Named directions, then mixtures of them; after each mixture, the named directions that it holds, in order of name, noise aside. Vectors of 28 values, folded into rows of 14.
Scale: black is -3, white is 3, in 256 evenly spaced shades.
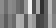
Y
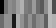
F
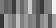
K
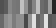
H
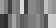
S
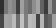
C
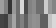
S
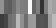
K, S, Y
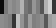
F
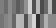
H, Y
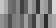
H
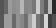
H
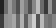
C, H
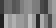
C, K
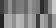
C, K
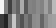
F, S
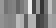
Y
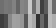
C, S, Y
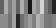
C, K, Y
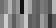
H, K, S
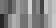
K, S, Y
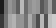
C, F, S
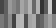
F, H, Y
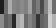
F, Y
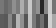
F, S, Y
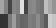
S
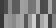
C, H, K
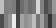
C, F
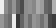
F
